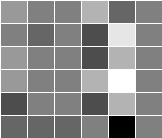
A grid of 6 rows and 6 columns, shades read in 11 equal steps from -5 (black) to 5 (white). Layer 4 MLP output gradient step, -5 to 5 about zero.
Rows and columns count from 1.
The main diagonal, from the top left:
1 -1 0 2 2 0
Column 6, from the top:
0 0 0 0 0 0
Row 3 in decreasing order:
2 1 0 0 0 -2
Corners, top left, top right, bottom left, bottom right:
1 0 -1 0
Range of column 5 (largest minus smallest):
10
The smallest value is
-5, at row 6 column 5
